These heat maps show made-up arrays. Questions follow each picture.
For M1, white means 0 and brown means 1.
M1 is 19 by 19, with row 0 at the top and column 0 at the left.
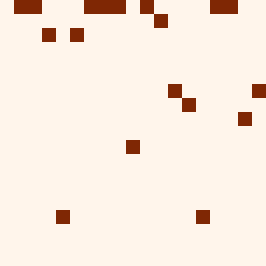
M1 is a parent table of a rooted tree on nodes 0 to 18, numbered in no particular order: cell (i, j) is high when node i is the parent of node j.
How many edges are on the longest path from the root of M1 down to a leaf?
2
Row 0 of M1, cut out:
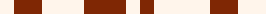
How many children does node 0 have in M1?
8
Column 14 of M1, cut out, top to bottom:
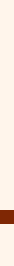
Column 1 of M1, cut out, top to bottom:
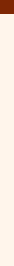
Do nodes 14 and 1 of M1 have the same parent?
no
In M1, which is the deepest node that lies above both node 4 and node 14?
15
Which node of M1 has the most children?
0
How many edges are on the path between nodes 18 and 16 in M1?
3
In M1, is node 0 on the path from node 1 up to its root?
yes
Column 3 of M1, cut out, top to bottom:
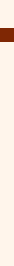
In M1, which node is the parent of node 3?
2
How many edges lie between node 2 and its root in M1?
1
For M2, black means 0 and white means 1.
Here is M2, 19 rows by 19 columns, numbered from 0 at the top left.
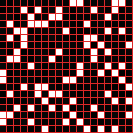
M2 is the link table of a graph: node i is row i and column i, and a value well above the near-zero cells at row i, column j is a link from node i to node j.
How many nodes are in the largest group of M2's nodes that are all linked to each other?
3
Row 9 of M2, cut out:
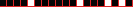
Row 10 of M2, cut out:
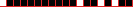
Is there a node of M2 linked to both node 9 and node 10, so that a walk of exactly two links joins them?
yes
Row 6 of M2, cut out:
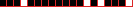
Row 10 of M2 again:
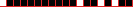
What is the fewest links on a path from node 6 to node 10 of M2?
2
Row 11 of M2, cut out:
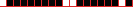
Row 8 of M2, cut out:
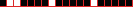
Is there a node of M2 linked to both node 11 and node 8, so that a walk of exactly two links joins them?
no
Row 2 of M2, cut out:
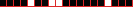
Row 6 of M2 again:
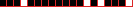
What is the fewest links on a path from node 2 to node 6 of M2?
3
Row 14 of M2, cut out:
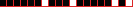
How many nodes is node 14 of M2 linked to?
4
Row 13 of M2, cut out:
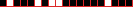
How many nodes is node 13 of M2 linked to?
5
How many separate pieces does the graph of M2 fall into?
1
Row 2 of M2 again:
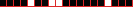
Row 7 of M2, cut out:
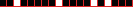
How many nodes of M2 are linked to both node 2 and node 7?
2
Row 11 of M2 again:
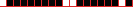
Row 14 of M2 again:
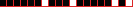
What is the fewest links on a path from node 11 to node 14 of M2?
2
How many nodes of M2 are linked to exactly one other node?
0
